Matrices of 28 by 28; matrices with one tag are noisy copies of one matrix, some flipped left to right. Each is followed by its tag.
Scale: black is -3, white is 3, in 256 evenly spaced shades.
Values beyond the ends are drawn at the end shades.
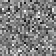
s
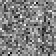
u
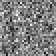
u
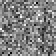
u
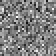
s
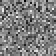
s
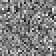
s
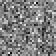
u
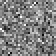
u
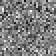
s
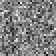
u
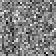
u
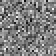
s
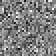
s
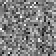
u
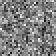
u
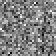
u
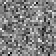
u
